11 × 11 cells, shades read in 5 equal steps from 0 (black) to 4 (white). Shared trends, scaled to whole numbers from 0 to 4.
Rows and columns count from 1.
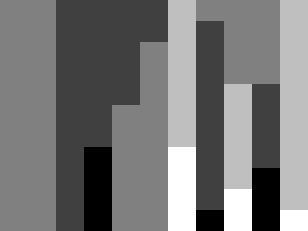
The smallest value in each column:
2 2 1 0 1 1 3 0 2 0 3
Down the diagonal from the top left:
2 2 1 1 1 2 3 1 3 0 4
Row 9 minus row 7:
0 0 0 -1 0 0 1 0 0 -1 0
